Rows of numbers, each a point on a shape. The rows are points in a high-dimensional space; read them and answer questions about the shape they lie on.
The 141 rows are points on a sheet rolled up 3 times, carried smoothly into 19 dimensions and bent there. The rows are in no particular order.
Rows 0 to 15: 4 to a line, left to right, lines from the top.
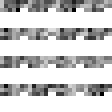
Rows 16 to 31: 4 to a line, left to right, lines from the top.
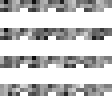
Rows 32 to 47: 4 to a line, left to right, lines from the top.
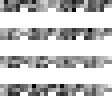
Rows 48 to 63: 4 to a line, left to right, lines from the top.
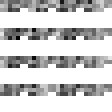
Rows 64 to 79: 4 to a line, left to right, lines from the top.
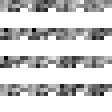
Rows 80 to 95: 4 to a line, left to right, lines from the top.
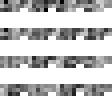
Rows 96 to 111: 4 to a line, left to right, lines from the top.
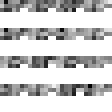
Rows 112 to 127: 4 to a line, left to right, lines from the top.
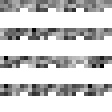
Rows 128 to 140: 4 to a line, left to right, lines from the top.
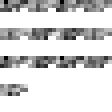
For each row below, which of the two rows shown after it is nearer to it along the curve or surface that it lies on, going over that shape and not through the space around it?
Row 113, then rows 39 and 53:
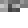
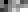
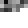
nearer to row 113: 53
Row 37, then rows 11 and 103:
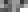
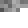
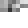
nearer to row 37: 11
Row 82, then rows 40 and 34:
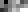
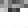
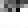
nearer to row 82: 34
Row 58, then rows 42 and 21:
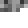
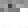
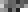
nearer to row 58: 42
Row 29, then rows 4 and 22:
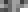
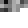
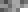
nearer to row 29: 22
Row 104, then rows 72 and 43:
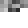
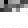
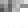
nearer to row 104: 43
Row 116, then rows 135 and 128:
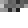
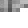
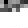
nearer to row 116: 135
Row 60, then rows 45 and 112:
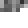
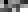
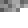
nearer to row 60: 112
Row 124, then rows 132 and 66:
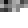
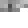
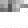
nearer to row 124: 132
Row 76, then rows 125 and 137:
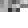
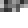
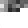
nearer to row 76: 137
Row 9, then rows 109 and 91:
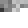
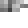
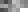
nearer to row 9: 109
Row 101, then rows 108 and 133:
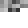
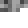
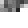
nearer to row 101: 133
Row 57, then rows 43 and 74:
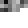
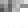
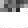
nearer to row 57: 74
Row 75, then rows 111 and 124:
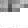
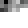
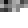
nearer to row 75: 124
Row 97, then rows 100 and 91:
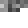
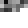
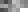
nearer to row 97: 91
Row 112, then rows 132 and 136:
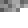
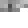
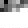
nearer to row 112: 132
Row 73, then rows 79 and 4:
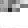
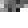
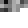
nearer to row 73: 79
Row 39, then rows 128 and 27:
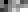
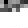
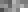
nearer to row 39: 128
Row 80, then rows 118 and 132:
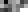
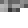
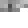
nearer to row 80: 132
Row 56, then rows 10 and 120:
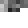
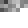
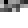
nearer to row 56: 10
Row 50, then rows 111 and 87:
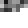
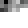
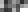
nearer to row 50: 87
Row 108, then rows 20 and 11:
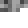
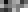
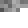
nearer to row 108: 11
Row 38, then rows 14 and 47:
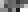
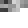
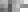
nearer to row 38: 47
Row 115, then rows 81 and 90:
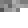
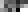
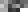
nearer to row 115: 90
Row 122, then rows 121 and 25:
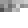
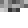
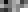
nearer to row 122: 121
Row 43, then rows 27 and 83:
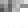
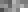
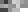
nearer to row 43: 83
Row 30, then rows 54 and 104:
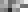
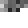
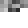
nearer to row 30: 104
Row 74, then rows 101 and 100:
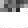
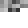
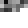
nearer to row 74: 100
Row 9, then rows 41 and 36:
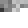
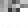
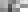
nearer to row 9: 36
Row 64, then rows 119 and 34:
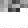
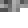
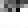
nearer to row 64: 34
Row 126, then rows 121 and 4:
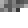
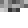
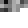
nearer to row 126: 4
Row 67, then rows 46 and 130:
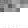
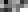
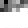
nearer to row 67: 46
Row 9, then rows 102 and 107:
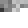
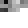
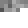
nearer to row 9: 102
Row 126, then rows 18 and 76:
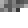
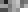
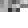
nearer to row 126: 18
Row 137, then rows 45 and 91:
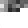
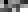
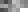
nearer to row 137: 91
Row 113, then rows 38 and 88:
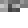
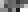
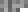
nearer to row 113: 88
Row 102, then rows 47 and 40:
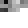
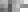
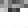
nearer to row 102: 47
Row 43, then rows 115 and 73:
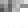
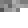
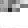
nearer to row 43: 73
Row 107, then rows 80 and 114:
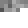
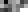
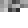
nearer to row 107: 80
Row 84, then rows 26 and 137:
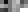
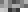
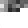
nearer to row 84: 137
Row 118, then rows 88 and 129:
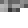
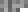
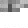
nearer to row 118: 129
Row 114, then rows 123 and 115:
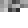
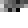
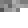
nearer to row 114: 123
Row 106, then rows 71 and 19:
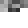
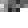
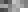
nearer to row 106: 71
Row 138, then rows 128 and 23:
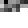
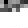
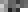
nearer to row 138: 128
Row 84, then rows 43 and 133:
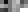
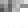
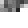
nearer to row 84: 133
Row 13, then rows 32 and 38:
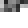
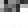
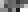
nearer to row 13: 32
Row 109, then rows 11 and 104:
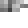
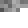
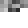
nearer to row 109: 104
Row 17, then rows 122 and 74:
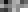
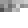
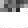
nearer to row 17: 74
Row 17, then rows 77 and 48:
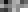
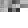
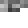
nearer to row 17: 48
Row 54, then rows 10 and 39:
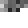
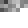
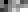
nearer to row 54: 10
